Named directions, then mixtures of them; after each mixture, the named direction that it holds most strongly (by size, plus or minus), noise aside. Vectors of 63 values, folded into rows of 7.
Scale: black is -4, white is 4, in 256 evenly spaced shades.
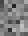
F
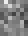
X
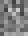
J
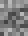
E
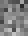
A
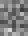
E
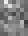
X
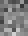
A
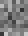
E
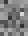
E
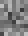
E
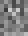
J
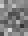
E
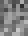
A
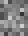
E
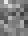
X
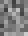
J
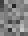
F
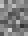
E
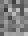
J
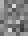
F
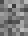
F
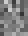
J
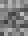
E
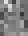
X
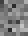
F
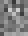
J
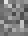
X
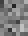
F
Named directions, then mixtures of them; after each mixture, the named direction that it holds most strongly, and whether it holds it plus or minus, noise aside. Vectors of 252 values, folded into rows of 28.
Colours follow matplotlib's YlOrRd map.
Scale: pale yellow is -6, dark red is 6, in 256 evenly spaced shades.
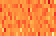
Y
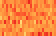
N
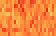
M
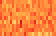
N, minus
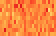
M, plus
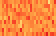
N, plus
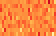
Y, plus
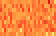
Y, plus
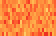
N, plus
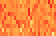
Y, plus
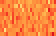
Y, minus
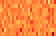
Y, minus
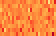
Y, minus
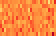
Y, minus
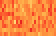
M, minus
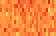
M, plus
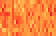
M, minus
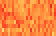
M, minus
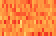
N, plus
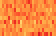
N, plus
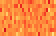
Y, plus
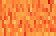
N, minus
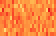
M, minus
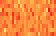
M, minus
